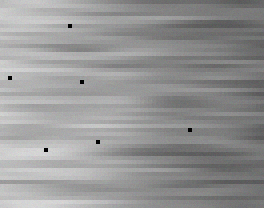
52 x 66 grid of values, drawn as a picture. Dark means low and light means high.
Histogram: bell-shaped. Slope: up to the left. Grain: streaks across. Ninth with the highest average: bottom left. Lone odd cells: 6, each lower than its neighbours.
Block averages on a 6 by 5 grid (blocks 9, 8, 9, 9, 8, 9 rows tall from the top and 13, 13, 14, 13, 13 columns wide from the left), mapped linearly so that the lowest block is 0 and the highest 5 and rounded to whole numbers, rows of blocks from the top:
53210
43210
43311
44311
54210
54210
